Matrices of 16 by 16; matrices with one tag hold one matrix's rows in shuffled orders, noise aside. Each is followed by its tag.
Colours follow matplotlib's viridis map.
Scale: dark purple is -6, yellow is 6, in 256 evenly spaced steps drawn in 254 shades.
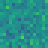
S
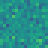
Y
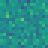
S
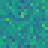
S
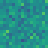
S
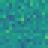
S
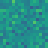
Y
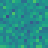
Y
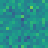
S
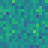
Y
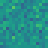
Y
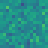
S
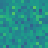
Y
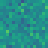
S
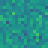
Y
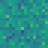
S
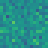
Y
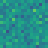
Y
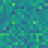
Y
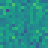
Y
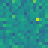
Y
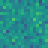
Y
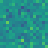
S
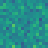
Y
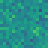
Y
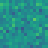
Y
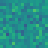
Y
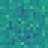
S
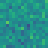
S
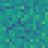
S
